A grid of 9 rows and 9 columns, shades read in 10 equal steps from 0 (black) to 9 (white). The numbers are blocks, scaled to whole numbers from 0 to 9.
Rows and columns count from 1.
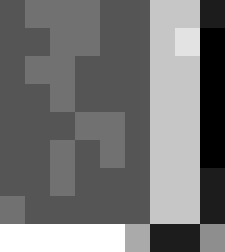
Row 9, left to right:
9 9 9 9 9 6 1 1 5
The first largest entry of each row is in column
7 8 7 7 7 7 7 7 1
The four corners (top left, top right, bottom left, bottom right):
3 1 9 5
